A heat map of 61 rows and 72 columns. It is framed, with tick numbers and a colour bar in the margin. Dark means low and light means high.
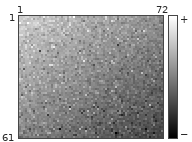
Mirror symmetry: none. Ninth with the highest average: top left. Stripes: none. Slope: up to the top left. Odd rows or columns: none. Grain: fine.
